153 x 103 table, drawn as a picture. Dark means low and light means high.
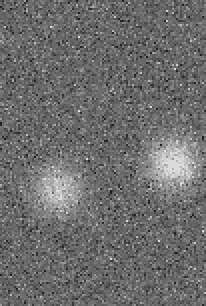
On average the colour sits 40% of the way up the scale. The halves do not mirror each other. The ninth with the highest average is the middle right. There are two bumps. No row or column stands out. No overall slope runs across the table.
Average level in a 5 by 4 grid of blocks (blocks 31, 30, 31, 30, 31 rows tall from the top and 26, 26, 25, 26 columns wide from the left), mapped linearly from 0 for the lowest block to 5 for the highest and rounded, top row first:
0 0 0 0 | 0 0 0 0 | 1 1 1 5 | 1 2 0 1 | 0 0 0 0
